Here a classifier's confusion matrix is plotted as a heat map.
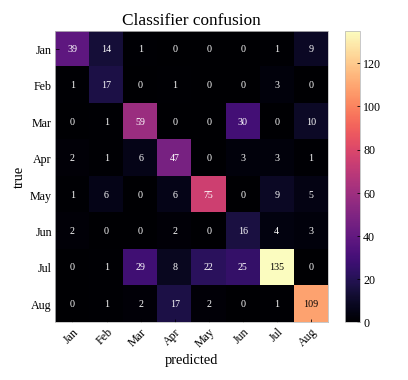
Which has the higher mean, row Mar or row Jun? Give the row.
Mar
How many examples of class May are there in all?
102
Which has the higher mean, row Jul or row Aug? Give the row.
Jul
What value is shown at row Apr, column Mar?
6
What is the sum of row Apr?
63
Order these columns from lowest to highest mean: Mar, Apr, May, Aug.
Apr, Mar, May, Aug
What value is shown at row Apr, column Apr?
47
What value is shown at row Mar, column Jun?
30
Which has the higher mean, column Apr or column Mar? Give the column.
Mar
